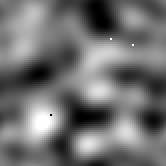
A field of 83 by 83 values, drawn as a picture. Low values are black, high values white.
Slope: none. Odd rows or columns: none. Lone odd cells: 3, 2 higher and 1 lower than their neighbours.
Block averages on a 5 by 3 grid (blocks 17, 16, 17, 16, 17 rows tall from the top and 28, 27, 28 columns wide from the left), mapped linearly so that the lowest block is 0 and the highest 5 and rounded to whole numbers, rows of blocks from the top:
4 0 2 | 4 3 4 | 0 4 1 | 5 0 2 | 3 2 3
